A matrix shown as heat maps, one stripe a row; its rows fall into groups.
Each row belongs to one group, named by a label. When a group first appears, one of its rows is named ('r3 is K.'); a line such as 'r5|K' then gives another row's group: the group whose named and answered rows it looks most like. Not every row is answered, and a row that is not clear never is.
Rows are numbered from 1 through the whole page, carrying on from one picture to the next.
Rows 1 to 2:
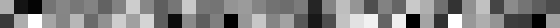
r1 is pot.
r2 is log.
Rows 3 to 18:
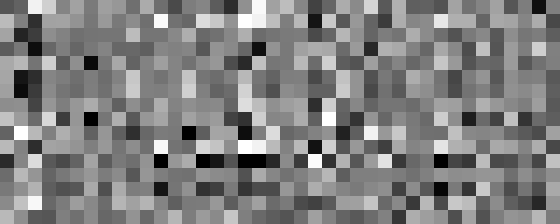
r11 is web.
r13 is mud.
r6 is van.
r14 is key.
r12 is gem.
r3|log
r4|mud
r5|pot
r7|web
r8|pot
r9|pot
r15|gem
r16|key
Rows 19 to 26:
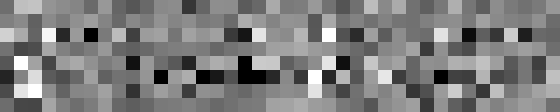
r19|gem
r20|mud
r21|web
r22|van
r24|key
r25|gem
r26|van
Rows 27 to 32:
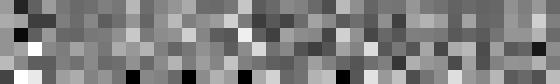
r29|pot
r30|log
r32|gem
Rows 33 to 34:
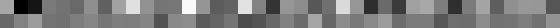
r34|key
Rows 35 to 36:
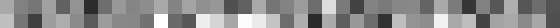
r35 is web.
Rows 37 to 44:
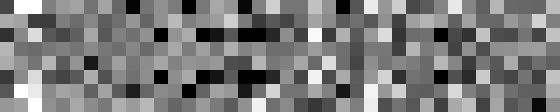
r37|gem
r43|gem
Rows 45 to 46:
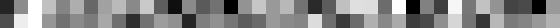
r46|gem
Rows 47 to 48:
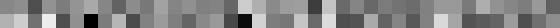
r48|web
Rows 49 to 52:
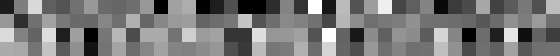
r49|key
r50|pot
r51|web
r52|web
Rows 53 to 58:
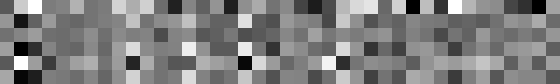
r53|log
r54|pot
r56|pot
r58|pot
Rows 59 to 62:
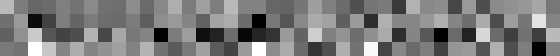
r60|van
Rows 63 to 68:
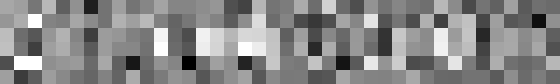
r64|log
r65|mud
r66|mud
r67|gem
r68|pot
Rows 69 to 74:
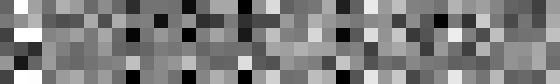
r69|gem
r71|gem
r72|van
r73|pot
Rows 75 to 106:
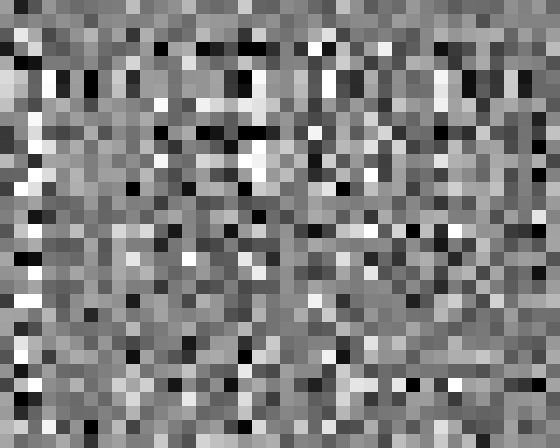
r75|pot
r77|gem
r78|key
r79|pot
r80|web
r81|web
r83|log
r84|key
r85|log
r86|mud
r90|van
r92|key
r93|pot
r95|key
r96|gem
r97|web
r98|pot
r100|gem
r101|pot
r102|log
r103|pot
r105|web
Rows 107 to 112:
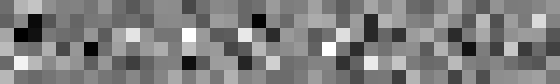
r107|gem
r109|pot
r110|web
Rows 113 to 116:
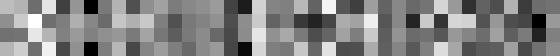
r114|log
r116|web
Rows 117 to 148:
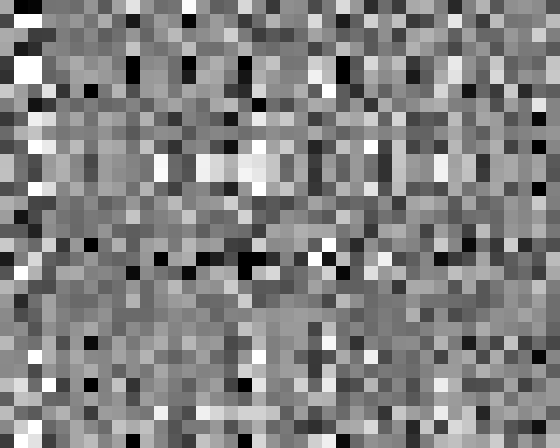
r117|pot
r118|gem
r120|pot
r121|gem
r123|web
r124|van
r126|gem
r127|log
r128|mud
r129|mud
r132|pot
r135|key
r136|gem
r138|pot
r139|van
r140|mud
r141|web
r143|mud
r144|web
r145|gem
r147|log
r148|gem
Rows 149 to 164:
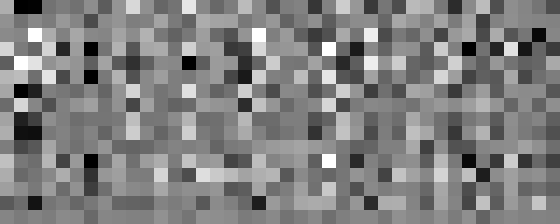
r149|pot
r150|mud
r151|log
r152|web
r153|gem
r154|web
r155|pot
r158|pot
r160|web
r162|web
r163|van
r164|mud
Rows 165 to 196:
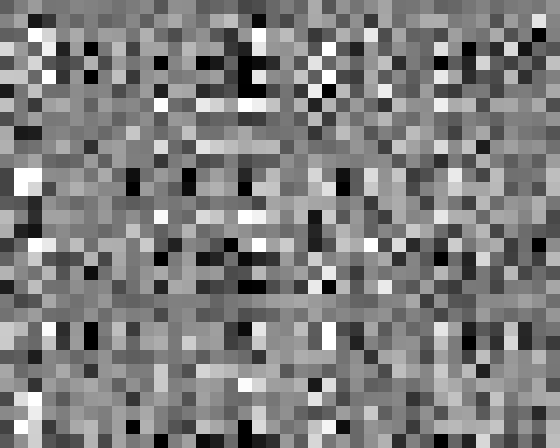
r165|key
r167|log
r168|web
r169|key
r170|web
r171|key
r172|mud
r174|pot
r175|mud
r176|key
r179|van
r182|log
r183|key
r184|web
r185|key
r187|key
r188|web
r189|web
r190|van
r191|mud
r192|mud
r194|log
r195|gem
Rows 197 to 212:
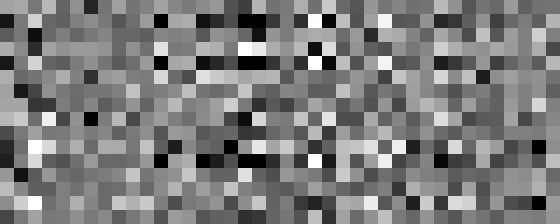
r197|web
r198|key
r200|mud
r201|key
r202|mud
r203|pot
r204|van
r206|key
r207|log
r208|key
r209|pot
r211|log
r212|key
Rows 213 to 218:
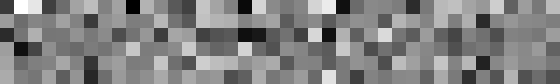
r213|gem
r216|pot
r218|web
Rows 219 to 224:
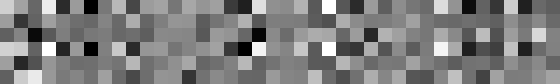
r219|web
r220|pot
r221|van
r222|web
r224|gem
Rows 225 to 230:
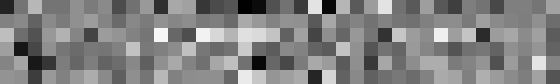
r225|key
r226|mud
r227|mud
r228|pot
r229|van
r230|mud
